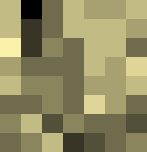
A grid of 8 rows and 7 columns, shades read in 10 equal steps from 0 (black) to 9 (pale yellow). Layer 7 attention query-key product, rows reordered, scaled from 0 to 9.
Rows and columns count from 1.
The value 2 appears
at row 2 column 2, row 3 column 2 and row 8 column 4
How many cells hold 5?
8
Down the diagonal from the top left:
7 2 5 4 6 6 3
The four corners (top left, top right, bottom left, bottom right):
7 7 4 5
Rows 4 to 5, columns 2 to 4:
4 4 4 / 5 5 4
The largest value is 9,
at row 3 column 1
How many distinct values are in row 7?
4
